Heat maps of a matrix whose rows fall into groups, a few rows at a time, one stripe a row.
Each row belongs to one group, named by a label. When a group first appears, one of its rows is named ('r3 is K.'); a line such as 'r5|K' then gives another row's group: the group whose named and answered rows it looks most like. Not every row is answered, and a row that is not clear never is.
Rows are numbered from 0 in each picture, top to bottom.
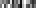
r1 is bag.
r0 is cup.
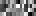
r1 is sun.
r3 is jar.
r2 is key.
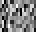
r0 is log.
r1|sun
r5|log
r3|cup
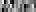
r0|log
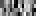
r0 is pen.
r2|log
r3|bag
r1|pen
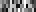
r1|bag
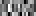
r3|jar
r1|cup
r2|cup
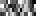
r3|key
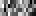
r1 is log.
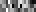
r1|cup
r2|key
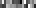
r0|bag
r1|key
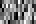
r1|key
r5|log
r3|pen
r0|pen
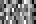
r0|jar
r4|key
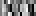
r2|jar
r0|bag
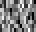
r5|bag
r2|log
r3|jar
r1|key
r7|pen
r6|jar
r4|bag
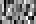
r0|log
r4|jar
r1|bag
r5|pen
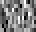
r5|sun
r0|bag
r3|key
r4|sun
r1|jar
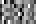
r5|bag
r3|pen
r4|jar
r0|log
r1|pen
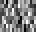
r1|cup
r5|jar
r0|cup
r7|sun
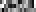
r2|sun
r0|jar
